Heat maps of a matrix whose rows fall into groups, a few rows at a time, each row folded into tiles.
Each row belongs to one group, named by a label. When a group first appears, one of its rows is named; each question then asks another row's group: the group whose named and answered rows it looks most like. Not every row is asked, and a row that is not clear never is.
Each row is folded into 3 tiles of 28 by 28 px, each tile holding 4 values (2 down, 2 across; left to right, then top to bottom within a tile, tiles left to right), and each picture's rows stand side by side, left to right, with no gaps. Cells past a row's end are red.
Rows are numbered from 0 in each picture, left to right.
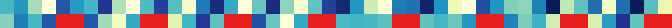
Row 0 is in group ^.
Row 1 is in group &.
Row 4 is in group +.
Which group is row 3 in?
&
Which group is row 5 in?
+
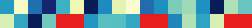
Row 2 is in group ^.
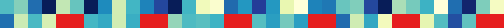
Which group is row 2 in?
+
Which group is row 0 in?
^
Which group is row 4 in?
^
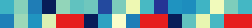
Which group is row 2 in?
&
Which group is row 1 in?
&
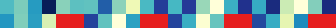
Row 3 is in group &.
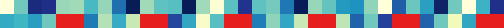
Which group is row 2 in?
&
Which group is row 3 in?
^
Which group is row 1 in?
^
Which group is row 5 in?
&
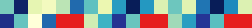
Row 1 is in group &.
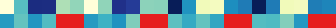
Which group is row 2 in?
+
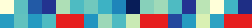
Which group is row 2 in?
&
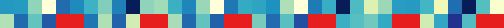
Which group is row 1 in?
^
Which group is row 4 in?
+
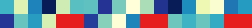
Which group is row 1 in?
&
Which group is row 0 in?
^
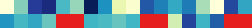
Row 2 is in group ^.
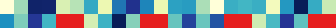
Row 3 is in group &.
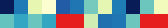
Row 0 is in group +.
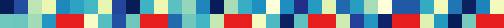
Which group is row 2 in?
^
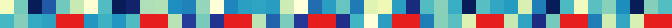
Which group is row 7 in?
^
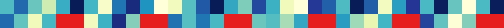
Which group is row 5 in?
&
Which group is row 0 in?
&
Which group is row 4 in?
&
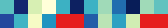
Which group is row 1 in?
^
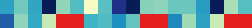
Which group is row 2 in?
^
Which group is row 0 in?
^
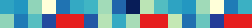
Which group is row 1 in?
^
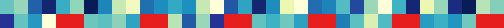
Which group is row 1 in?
+
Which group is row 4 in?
&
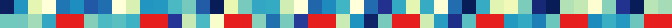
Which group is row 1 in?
+
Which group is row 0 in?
+
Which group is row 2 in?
^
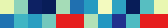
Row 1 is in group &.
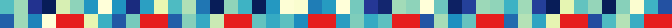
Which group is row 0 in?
^
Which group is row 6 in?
^
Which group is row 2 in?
^
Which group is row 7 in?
&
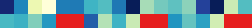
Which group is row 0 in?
+
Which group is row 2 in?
^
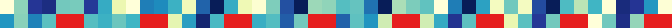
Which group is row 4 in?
^
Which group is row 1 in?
+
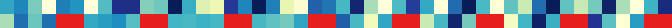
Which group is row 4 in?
&
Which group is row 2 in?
+
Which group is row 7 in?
&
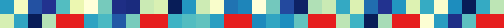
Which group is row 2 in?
+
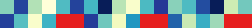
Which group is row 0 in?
&
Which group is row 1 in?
&
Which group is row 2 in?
^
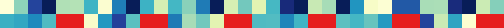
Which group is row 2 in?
^
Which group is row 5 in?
^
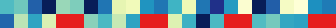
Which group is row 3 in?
+
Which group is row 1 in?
+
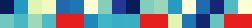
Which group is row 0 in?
+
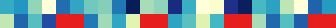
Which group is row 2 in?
+
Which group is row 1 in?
^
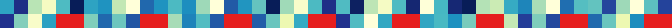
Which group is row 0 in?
&
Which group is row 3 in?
&
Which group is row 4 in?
&
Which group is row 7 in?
&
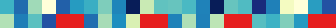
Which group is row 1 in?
^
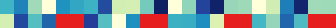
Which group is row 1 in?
&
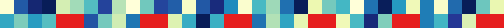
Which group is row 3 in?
^
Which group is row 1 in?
&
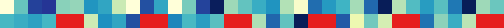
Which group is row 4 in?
^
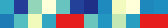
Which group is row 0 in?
&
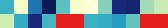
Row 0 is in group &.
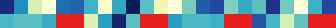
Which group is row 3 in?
&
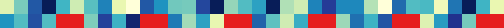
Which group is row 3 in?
&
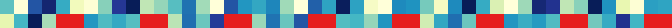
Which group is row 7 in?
+
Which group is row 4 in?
+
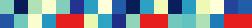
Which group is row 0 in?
&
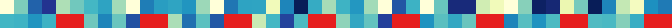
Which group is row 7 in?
+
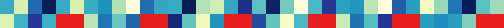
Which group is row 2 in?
&
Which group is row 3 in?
&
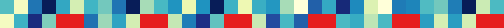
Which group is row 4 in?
+
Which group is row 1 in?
^
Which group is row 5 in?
^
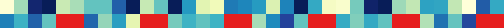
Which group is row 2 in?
+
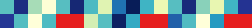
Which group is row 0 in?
&
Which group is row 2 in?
&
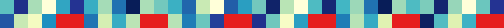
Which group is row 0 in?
&
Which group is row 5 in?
&
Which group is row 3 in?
&
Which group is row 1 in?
^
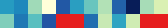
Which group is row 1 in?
^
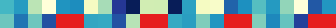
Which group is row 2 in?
+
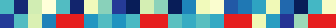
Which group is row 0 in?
&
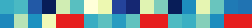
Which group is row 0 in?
^
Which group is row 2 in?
+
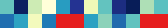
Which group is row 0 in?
&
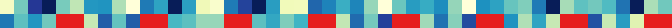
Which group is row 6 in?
^
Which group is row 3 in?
+
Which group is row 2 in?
+
